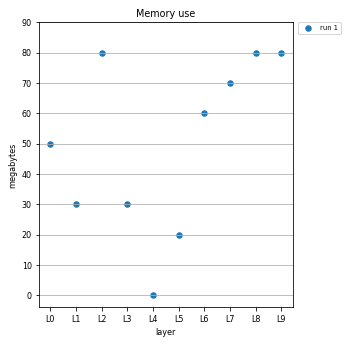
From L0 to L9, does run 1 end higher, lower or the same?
higher
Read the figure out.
Title: Memory use
x-axis: layer, ticks L0 L1 L2 L3 L4 L5 L6 L7 L8 L9
y-axis: megabytes, ticks 0 10 20 30 40 50 60 70 80 90
Legend: run 1
Values:
run 1: 50 30 80 30 0 20 60 70 80 80
